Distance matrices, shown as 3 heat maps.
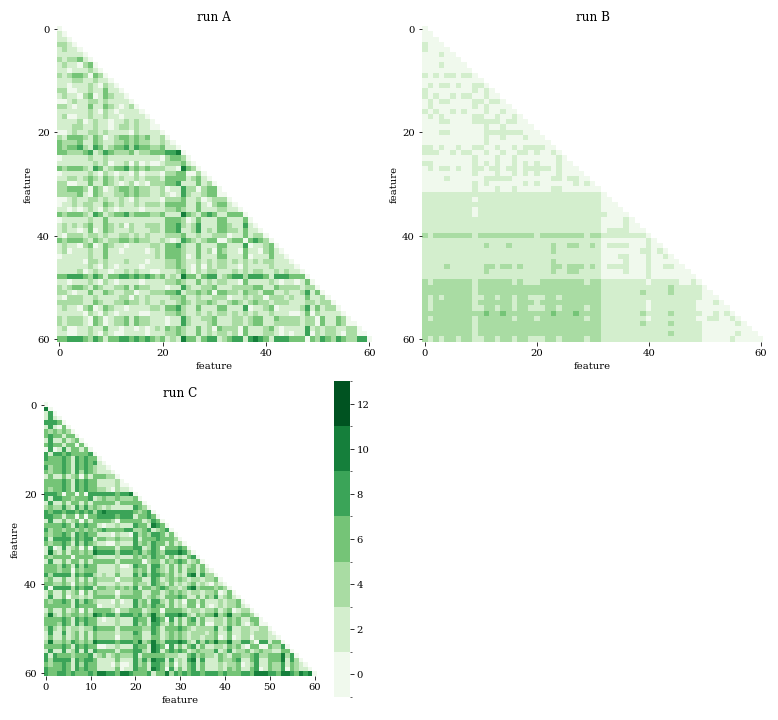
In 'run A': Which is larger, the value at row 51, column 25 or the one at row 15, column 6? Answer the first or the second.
the second
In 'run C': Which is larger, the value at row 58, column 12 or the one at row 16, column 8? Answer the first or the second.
the first
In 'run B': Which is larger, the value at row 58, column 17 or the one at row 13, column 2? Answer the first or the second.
the first
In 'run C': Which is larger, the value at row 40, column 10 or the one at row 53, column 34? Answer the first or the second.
the second
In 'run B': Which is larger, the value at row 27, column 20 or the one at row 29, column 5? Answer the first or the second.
the first
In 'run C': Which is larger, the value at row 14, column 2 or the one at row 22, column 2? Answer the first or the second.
the first
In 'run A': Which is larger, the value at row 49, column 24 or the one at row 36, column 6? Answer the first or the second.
the first
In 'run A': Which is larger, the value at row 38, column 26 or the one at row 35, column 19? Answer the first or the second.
the first
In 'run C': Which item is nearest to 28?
24
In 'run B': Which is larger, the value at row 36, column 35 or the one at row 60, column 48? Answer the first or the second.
the second
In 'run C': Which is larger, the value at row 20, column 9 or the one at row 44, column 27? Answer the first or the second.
the second
